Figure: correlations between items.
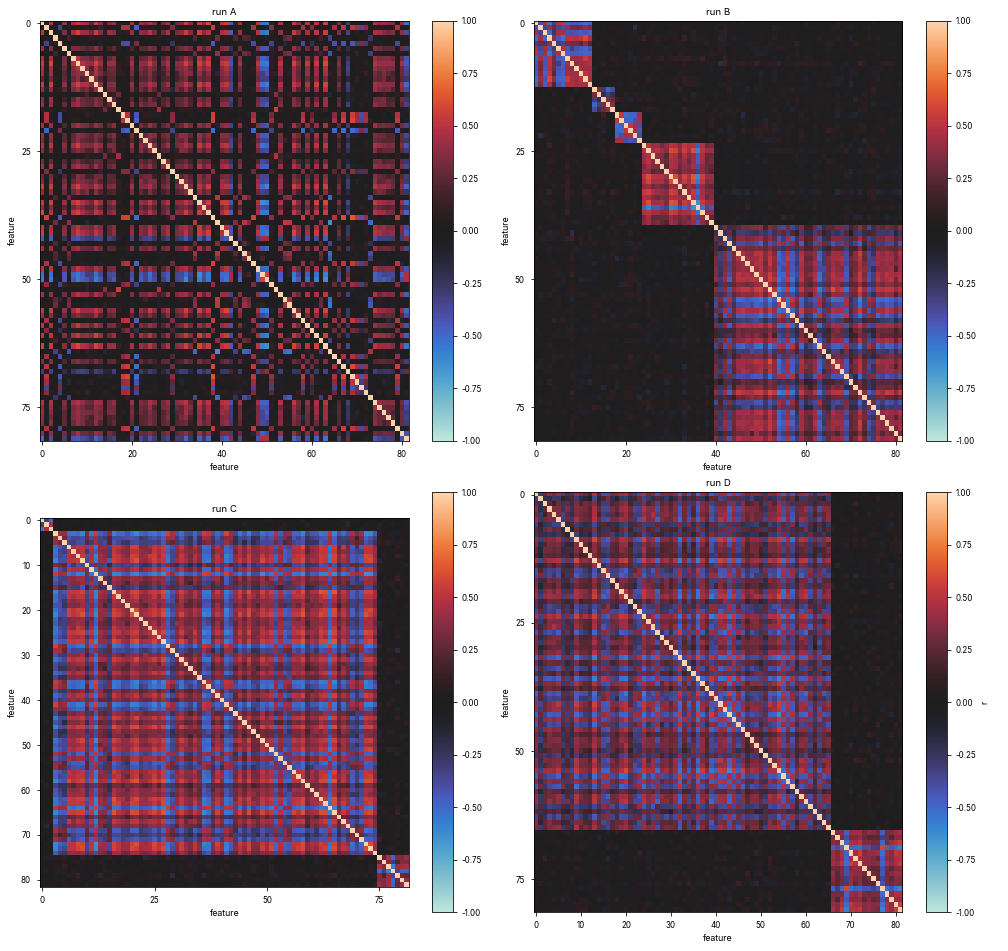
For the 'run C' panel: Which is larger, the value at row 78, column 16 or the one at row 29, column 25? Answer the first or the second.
the first
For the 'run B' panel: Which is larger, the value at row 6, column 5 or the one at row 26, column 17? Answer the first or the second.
the first
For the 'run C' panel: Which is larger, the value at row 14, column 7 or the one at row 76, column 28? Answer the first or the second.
the first
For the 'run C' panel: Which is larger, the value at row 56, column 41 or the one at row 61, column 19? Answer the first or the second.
the second
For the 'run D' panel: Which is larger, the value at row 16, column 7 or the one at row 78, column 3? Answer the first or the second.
the second
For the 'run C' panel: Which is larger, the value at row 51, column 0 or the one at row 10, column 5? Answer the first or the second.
the second
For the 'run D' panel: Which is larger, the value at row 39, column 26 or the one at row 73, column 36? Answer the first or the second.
the second
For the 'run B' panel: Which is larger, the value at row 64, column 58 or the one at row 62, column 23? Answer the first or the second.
the first
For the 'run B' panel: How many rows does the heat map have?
82
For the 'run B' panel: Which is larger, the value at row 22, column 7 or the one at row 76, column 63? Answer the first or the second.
the first
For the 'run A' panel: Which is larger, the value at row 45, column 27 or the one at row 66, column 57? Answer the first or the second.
the second
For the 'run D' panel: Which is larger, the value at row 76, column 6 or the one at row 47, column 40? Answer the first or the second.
the first
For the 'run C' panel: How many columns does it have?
82
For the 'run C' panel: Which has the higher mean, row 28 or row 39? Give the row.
39
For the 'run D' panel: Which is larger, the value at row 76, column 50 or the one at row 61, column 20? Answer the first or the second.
the first
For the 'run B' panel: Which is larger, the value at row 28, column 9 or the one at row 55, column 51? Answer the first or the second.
the first
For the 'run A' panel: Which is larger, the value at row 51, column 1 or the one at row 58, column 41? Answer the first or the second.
the first
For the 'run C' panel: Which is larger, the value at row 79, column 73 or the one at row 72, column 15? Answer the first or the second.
the first
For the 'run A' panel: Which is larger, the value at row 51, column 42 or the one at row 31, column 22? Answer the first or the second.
the second
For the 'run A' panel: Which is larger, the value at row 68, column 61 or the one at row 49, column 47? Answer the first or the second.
the second
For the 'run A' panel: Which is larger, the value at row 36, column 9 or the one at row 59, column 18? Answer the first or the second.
the first
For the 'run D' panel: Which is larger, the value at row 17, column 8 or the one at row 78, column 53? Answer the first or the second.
the second
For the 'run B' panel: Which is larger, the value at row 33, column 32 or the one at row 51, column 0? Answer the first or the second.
the first
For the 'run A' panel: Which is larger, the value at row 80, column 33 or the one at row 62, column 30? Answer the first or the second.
the first
